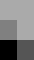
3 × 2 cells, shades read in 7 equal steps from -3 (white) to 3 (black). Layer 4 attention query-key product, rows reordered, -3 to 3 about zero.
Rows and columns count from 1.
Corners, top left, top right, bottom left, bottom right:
-1 -1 3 1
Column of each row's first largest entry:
1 1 1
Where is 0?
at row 2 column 1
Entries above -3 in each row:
2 2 2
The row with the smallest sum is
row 1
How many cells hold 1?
1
